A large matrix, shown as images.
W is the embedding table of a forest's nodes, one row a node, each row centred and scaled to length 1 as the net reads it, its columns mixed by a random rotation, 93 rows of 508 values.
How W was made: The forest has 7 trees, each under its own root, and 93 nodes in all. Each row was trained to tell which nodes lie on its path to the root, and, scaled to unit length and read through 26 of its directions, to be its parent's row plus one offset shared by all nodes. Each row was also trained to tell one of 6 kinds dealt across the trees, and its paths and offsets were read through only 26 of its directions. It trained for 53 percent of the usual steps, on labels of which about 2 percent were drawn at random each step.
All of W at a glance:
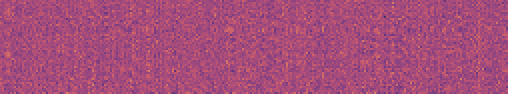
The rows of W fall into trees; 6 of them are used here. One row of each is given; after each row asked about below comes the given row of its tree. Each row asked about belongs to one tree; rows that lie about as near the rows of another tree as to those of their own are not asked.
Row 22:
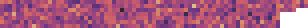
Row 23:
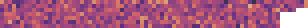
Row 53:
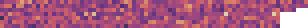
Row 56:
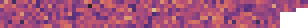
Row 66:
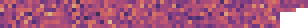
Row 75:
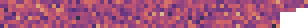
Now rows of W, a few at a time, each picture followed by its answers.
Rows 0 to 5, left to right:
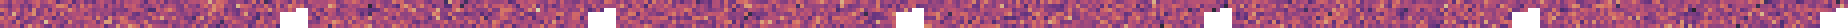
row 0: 22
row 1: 56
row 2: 22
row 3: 53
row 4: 56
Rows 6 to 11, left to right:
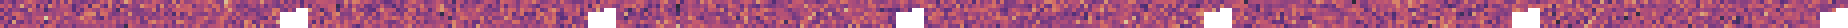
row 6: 56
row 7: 22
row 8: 53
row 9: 23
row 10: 23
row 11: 53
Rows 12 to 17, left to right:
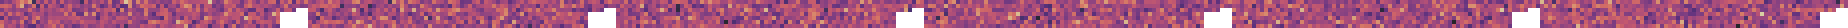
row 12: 53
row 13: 53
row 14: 23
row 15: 75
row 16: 22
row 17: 23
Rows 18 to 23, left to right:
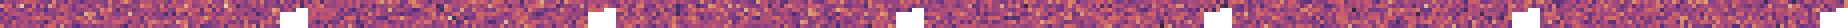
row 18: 56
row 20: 66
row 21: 53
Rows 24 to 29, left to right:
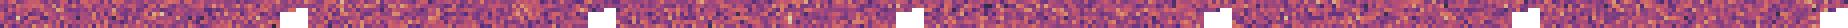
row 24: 75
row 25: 56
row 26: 75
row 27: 66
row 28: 53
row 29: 66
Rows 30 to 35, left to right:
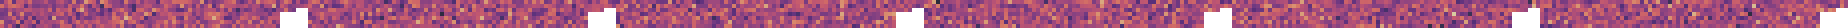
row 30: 53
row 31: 22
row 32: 66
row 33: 23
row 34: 23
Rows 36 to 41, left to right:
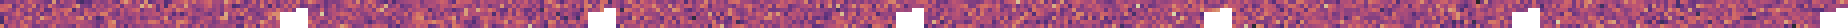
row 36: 66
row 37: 22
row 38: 75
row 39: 23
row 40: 66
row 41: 75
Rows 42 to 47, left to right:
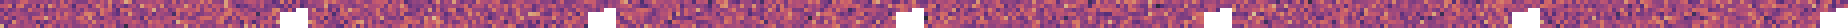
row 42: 56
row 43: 53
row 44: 22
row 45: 66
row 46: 66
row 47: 53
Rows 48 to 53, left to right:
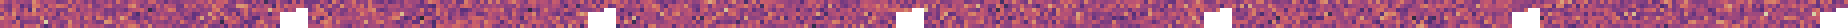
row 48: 22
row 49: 75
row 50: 23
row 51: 66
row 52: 53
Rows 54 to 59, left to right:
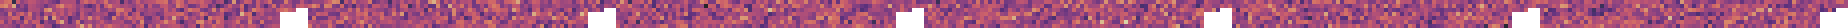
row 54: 23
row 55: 53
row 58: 75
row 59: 56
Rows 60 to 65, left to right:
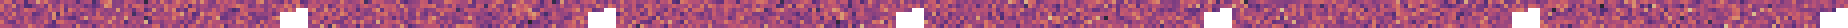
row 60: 22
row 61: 66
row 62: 66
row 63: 53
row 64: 23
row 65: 53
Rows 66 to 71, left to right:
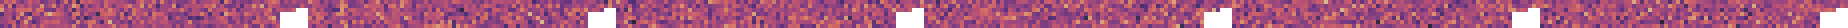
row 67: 23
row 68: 23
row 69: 23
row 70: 23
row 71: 23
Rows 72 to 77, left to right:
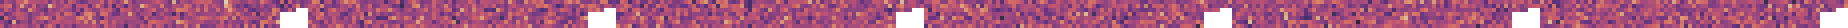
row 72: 56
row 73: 22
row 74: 66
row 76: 75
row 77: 23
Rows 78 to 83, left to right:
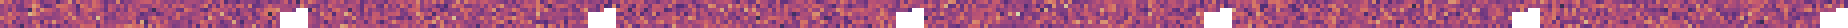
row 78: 23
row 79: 56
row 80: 66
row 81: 53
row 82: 22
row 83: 22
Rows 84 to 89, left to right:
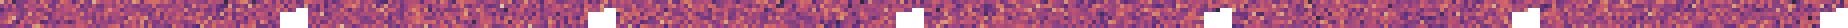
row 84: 23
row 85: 22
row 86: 66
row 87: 66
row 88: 66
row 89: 75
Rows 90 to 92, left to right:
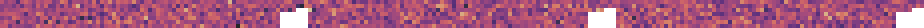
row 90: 53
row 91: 22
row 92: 53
